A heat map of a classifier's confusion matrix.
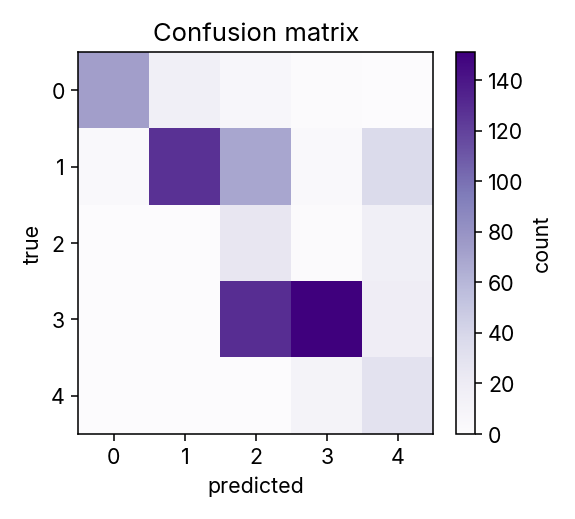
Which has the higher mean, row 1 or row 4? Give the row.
1
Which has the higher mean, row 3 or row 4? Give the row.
3
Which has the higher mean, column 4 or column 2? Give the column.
2
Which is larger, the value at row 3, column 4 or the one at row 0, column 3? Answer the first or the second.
the first
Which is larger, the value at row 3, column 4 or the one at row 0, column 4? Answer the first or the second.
the first
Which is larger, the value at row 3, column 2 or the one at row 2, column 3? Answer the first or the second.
the first
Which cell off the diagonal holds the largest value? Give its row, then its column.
3, 2
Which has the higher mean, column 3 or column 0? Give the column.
3
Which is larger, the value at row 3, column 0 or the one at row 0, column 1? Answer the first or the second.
the second
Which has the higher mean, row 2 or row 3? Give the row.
3
